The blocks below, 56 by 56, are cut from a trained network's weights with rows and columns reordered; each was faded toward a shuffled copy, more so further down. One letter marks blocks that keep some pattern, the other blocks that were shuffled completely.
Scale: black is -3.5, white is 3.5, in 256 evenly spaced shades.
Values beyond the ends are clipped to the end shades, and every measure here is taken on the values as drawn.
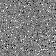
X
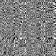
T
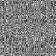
T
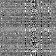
T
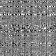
T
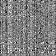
T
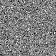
X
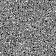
X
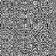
T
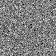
X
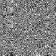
T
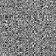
T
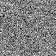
X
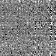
T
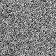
X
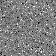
X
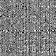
T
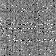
T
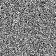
X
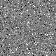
X
